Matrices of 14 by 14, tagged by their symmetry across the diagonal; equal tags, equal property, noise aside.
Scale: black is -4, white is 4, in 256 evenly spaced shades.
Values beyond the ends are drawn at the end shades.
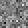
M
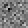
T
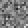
T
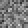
T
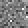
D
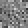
M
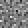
M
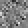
M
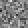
M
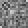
T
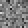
D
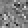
M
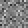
M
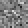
D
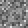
T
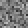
T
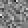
M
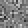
M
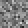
M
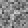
T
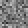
D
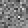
D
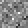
T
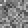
T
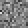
D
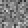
D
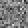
D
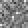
T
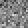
D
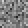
D
